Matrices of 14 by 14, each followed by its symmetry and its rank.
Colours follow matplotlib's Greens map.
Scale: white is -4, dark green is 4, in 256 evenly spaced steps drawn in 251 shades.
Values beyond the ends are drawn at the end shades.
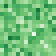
symmetric, full rank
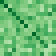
symmetric, full rank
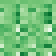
neither, rank two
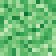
neither, full rank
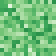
neither, full rank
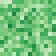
neither, full rank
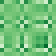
symmetric, rank one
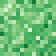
symmetric, full rank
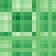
symmetric, rank one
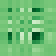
symmetric, rank one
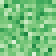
neither, full rank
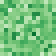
symmetric, full rank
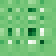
symmetric, rank one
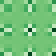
symmetric, rank one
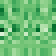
neither, rank two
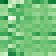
neither, rank two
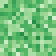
symmetric, full rank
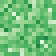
symmetric, full rank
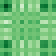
symmetric, rank one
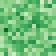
neither, full rank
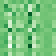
neither, rank two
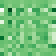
neither, rank two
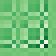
symmetric, rank one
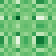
symmetric, rank one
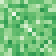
symmetric, full rank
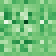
neither, rank two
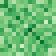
symmetric, full rank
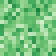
neither, full rank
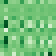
neither, rank two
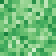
neither, full rank
